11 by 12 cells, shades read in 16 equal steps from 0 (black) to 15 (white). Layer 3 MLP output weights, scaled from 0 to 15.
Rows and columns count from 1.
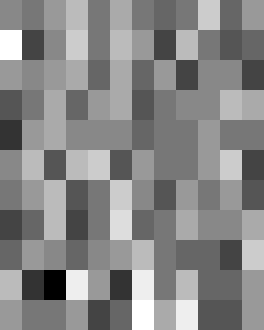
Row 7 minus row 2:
-8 5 3 -7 0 1 -1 1 -2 0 4 -1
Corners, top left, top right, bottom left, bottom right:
8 9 9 9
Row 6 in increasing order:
4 5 5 7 7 8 9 9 11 11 12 12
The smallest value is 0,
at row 10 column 3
